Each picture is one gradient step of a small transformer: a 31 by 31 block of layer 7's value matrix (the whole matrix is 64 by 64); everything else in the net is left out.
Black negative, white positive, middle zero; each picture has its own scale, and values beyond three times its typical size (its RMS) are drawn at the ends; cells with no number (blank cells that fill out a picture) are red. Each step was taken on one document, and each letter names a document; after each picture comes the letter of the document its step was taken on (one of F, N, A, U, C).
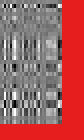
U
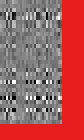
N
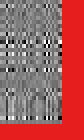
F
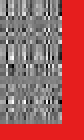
F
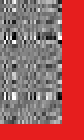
U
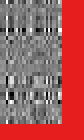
F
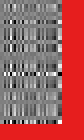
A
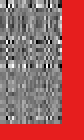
F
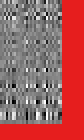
N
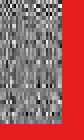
N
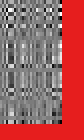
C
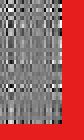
C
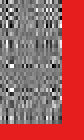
C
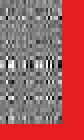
F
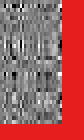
U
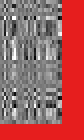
U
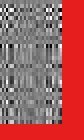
C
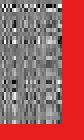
U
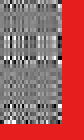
A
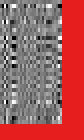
U
